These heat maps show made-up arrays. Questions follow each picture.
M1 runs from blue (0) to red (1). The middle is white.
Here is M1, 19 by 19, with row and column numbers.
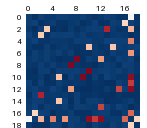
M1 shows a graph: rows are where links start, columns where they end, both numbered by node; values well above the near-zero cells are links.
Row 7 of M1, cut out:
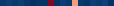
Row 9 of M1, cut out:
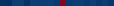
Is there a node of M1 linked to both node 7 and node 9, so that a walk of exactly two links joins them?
no
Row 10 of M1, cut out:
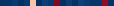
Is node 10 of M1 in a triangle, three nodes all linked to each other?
no
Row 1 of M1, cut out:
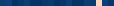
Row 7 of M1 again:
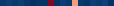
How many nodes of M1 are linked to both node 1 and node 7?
0
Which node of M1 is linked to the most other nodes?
node 17
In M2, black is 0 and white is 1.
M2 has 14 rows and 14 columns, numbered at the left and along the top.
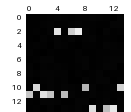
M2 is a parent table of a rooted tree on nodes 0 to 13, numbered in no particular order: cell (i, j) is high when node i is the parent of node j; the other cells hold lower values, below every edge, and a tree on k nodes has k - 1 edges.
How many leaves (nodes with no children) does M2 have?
10
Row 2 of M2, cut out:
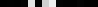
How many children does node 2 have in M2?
3
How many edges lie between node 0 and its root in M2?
3
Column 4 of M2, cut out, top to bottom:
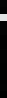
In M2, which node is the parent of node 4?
2
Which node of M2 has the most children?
11
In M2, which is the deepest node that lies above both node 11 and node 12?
13
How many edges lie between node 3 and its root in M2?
3
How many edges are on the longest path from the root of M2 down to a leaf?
4
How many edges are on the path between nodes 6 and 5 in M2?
3
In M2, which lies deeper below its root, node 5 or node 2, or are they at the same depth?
the same depth
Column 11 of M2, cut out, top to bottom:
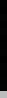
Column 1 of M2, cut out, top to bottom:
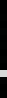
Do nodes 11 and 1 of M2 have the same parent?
no
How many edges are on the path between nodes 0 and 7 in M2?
3
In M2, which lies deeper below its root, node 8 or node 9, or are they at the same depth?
node 9
